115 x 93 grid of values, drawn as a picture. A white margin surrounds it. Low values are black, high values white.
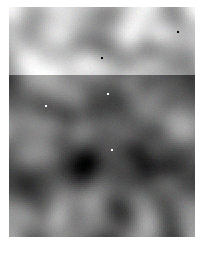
Five lone cells stand out: three far higher and two far lower than their neighbours. The ninth with the highest average is the top left. The top part is higher, up to a seam about 30% of the way down.
